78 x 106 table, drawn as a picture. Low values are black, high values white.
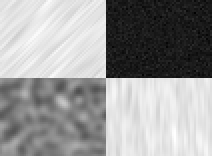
It is made of 2 by 2 panels. Panel 1,1: very high, slanting up to the right, faint in contrast. Panel 1,2: very low, fine-grained, faint in contrast. Panel 2,1: middling, blotchy. Panel 2,2: very high, streaked downward, faint in contrast.
